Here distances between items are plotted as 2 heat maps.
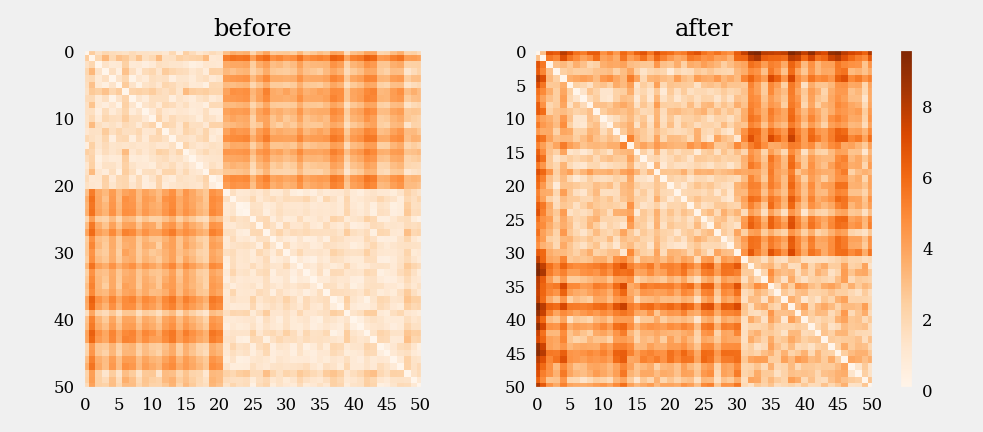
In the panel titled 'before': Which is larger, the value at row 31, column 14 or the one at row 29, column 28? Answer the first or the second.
the first
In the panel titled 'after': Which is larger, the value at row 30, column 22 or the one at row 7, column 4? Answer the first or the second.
the second
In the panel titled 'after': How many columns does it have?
51
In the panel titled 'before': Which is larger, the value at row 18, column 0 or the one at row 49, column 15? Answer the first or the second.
the second
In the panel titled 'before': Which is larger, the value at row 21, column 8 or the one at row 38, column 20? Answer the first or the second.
the second
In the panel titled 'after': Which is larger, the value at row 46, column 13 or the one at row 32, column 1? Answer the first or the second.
the second
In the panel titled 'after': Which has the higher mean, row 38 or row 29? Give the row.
38
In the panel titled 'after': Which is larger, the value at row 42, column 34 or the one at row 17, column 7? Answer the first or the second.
the first
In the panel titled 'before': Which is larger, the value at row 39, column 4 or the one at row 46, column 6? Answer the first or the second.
the second
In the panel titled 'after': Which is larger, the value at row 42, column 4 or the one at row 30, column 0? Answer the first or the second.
the second
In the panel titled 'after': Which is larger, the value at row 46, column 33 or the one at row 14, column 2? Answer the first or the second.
the first
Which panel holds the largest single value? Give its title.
after
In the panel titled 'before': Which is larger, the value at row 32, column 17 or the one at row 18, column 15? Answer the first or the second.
the first
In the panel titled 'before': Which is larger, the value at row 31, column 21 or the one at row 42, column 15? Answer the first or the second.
the second
